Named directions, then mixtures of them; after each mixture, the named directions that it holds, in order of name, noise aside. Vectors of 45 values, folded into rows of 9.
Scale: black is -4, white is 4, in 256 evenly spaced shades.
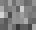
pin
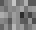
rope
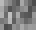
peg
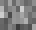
pin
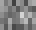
pin, rope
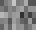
rope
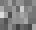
pin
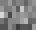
pin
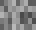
rope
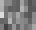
peg, pin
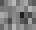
rope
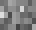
pin, rope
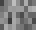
peg, rope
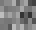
peg, rope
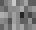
rope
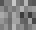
rope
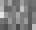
peg, pin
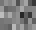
peg, rope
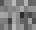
rope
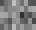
rope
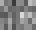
rope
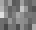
peg, pin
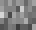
pin
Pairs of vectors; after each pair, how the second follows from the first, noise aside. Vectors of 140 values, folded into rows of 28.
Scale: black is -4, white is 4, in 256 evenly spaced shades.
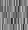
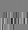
partly zeroed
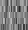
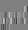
partly zeroed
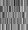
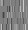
partly zeroed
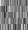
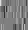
partly zeroed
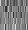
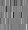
partly zeroed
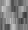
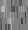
partly zeroed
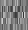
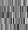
shuffled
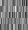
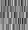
wrapped around
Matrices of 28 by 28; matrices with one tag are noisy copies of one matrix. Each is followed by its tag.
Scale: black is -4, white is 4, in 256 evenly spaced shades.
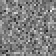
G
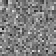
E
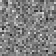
E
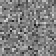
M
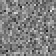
G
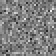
G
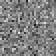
M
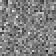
E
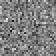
M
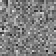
E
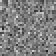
E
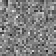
E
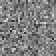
M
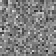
E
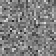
M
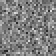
G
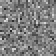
M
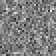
G
